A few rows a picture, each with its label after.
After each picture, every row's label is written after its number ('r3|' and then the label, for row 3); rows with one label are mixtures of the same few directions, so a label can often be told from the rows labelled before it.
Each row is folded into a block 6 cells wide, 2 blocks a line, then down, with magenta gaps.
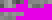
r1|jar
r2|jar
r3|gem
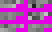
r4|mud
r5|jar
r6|jar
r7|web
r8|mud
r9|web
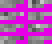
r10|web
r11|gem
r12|mud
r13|jar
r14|jar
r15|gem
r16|web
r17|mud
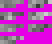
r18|jar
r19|jar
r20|jar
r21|mud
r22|web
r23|mud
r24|mud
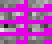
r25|web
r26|mud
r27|jar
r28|gem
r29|mud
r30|jar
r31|jar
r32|mud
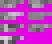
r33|web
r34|jar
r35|mud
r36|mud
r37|gem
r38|web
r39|web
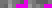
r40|jar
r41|mud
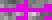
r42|mud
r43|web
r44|jar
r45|web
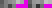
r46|web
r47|web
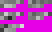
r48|jar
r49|gem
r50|web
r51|jar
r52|web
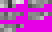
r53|jar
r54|mud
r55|gem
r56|mud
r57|web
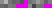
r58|mud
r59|jar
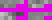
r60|web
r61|jar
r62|web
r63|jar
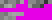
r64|web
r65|mud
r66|mud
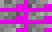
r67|gem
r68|web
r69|mud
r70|mud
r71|mud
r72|web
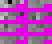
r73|gem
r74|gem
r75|web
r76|jar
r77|gem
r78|mud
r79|mud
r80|mud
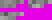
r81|jar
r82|web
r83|mud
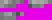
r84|web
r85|mud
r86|jar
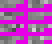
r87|gem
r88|jar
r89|gem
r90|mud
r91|mud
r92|jar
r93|web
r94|gem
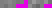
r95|jar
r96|web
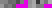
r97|mud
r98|gem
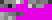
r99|web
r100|web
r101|web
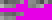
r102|mud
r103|mud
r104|mud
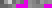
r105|gem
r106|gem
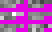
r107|mud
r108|gem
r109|gem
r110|jar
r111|web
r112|jar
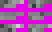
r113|web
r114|jar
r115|mud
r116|gem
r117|web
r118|web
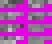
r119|mud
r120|web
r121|gem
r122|jar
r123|jar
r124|gem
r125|mud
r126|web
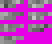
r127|jar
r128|jar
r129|web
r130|jar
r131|gem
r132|mud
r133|gem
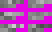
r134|gem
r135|mud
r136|gem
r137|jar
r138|mud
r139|mud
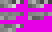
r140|mud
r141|mud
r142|web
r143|jar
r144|jar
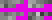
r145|jar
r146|web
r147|web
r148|gem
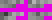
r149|mud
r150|gem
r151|web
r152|gem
